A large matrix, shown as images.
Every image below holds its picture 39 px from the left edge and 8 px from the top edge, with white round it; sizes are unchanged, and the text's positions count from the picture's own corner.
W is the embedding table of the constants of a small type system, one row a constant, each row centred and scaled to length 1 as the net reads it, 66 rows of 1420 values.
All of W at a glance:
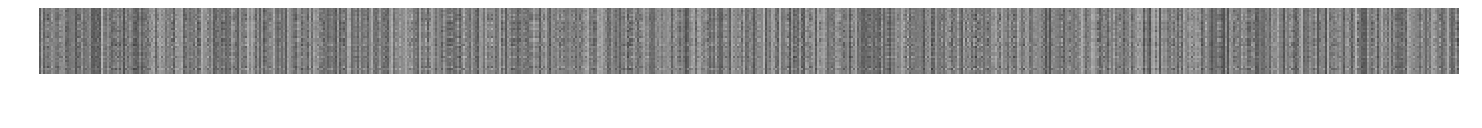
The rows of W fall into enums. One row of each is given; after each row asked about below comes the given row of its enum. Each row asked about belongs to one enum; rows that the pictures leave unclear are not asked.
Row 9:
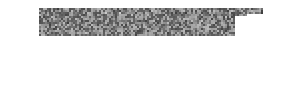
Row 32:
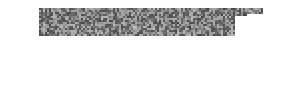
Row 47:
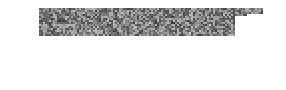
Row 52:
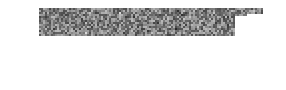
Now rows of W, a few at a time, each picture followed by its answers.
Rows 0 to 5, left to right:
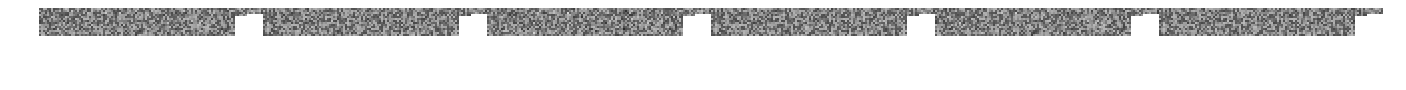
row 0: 9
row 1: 32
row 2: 52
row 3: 32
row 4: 9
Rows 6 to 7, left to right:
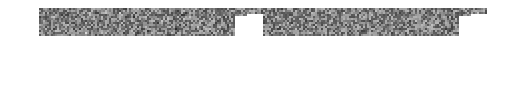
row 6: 52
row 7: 9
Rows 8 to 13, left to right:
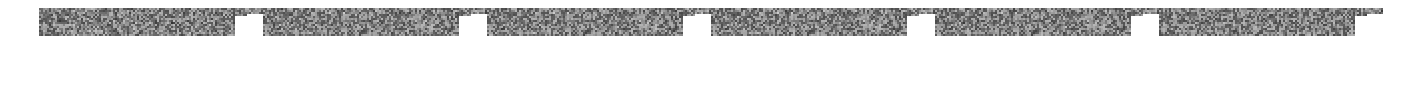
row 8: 47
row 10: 9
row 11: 9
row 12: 9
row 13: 32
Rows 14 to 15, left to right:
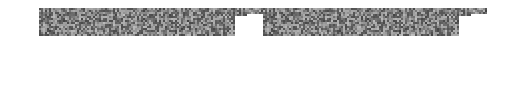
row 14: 32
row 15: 32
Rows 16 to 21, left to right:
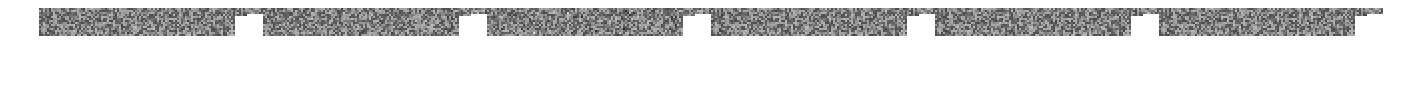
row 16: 32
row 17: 9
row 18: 52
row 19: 32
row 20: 32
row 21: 32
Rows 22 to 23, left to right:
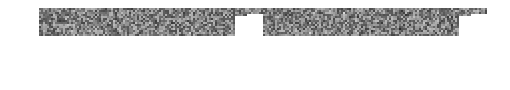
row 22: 47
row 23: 52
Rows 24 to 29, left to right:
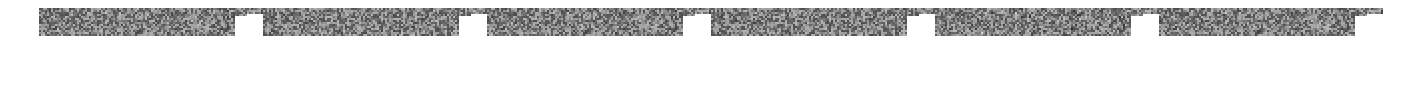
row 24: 9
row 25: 32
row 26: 9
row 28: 52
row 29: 9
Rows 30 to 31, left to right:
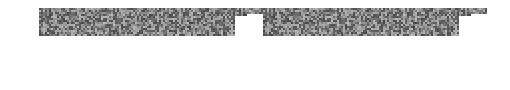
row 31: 32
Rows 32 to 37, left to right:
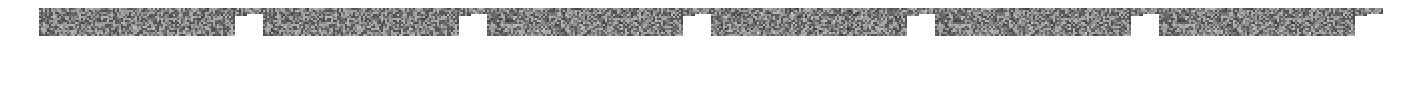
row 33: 32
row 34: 47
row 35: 52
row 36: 47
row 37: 47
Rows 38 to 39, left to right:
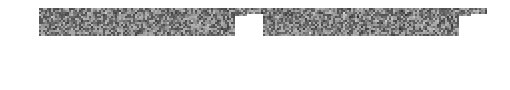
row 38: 9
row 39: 52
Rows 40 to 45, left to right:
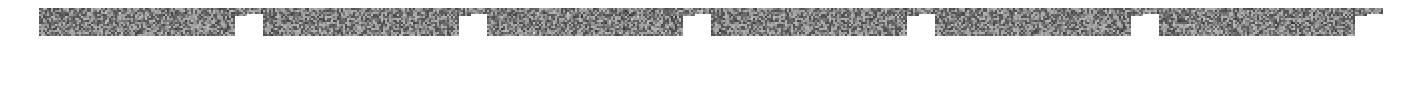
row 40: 9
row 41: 32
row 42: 52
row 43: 32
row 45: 47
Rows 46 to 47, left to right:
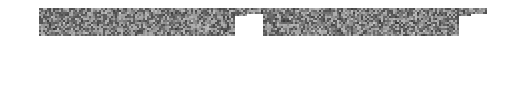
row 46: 9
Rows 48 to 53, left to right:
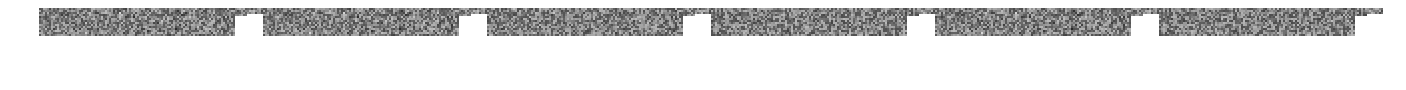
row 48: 52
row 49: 52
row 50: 9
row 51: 32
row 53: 32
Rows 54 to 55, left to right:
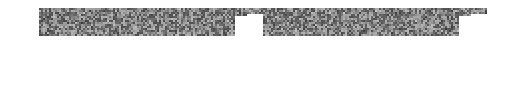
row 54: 32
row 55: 9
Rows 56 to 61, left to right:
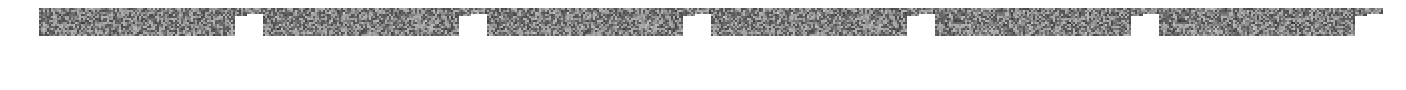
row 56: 32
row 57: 9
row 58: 9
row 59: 9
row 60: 47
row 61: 47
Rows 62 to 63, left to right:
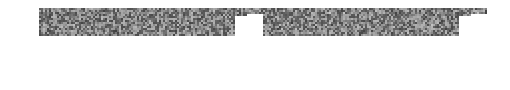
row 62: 32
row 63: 9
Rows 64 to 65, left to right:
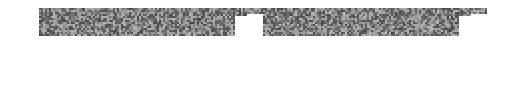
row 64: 32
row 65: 9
